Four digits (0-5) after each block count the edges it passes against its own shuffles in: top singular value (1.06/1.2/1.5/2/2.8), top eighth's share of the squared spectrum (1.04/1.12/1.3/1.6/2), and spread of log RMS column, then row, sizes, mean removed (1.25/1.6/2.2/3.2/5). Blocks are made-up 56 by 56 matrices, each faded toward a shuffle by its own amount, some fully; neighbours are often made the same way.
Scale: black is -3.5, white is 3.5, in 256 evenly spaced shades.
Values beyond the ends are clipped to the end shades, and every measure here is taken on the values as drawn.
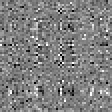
4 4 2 2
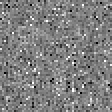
2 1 0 0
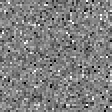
2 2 1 0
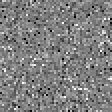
1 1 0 0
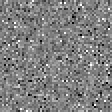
3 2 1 0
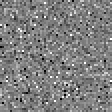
0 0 0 0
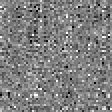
4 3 2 1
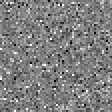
1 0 0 0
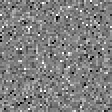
1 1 0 0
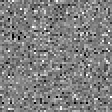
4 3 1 1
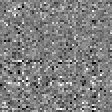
4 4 2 2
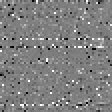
3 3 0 2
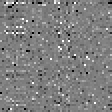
3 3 1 1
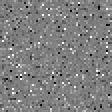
1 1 0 0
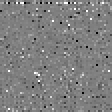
3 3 0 1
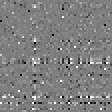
4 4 1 2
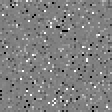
0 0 0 0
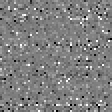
3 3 1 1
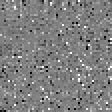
2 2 0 0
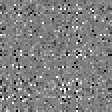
4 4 2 2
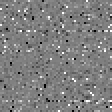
3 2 0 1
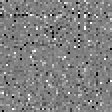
3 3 1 1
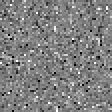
1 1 0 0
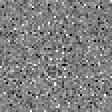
2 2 0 1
